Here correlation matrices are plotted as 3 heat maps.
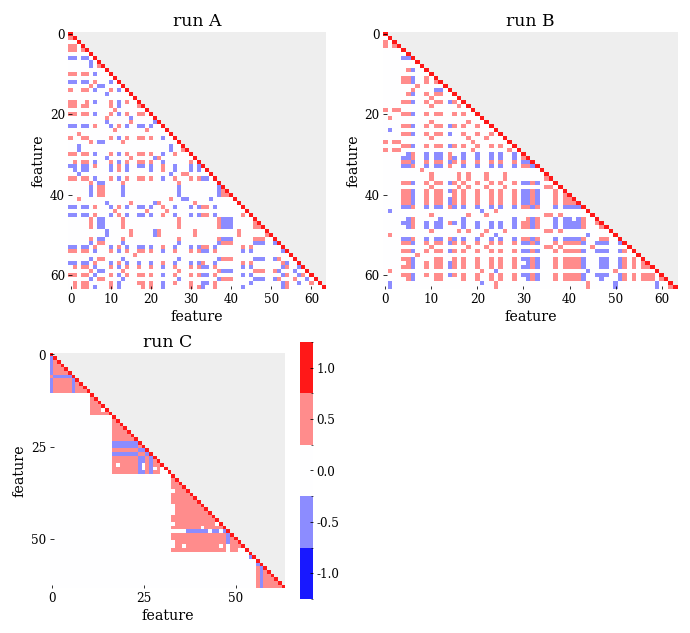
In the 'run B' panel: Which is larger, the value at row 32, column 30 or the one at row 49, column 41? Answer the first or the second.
the second
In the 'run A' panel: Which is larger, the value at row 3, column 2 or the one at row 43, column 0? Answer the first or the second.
the first
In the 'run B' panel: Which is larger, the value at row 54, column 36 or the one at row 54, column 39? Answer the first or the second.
the second
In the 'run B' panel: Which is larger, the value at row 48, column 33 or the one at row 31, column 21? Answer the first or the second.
the first
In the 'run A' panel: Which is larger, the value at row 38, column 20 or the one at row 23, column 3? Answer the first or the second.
the first
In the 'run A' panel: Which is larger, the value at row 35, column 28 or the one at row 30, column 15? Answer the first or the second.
the first
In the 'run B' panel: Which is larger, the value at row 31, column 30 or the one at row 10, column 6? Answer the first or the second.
the first
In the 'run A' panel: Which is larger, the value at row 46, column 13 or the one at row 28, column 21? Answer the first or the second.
the first
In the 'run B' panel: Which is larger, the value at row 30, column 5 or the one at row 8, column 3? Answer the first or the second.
the second
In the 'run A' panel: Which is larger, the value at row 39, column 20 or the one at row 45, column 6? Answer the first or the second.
the second
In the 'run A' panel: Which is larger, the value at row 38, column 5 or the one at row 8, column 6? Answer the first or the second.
the second
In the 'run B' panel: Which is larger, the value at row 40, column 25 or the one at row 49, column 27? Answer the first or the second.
the first
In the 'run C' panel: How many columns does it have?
64
